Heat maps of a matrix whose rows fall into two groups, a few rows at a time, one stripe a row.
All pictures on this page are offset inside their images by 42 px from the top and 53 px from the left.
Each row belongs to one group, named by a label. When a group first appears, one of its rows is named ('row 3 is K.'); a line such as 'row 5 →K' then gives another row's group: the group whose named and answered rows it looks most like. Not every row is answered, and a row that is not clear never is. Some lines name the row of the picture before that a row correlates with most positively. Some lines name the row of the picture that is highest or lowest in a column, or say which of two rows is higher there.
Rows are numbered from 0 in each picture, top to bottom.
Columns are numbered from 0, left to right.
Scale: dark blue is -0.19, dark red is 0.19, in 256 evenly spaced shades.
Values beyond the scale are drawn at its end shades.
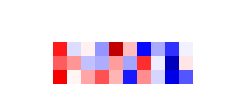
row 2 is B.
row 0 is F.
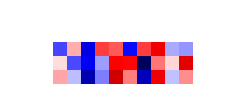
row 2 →F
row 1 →F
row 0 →B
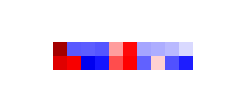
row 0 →F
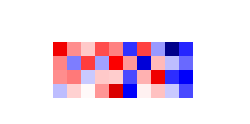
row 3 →B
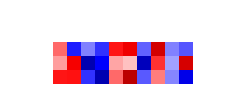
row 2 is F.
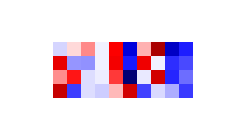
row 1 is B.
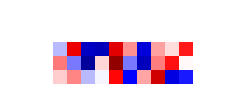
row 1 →F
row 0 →F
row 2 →B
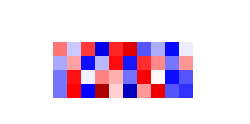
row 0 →F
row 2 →B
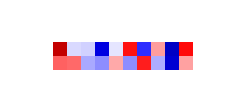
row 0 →F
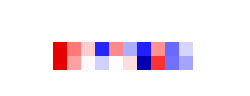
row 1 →F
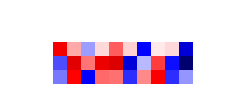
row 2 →B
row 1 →B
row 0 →F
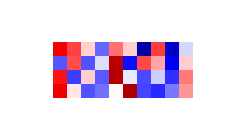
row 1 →B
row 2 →F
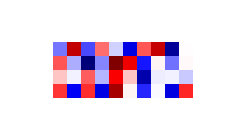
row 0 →B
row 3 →F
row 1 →F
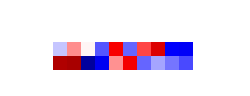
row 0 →B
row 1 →F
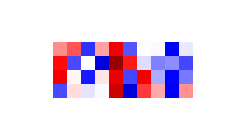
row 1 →F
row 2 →B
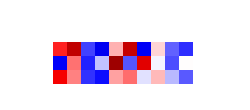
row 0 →F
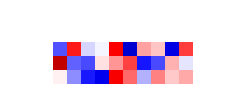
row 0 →B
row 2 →F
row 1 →F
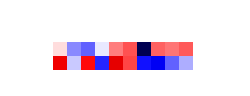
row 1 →F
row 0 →F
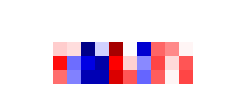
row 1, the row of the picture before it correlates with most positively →0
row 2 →F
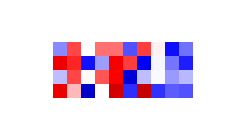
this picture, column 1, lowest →3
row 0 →B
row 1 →F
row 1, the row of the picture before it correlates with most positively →0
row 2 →B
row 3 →B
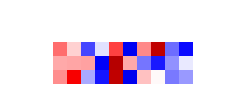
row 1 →F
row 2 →B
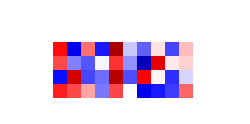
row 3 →F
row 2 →B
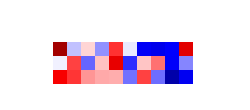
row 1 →B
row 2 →B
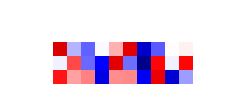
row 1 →F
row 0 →F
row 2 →F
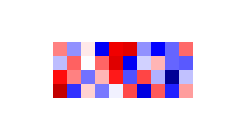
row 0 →F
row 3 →F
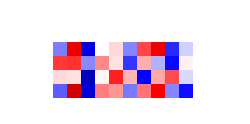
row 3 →B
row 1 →B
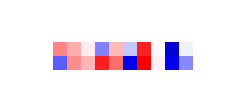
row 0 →B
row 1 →B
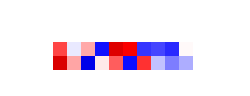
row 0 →F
